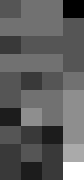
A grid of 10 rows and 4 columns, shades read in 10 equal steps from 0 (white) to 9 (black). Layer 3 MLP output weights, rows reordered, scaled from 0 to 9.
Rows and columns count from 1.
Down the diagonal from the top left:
6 5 6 6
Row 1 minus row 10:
-1 -3 -2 9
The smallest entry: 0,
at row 10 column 4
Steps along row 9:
down up down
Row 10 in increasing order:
0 7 7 8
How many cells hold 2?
0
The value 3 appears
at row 9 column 4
